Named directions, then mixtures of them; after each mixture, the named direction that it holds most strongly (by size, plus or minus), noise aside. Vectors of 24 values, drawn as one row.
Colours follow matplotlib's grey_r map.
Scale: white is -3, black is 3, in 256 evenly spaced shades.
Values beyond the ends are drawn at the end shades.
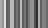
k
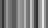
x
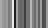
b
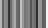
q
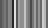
b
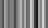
x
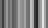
x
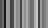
k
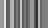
k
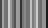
q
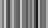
k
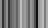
x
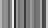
b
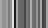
b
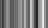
x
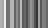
k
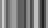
x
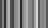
k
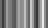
x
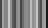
q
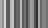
k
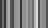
k
